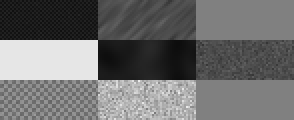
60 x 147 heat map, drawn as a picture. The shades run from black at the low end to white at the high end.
It is made of 3 by 3 panels. Panel 1,1: very low, checkered, faint in contrast. Panel 1,2: low, slanting up to the right, faint in contrast. Panel 1,3: middling, flat. Panel 2,1: very high, flat. Panel 2,2: very low, smooth, faint in contrast. Panel 2,3: low, fine-grained, faint in contrast. Panel 3,1: middling, checkered. Panel 3,2: high, fine-grained. Panel 3,3: middling, flat.
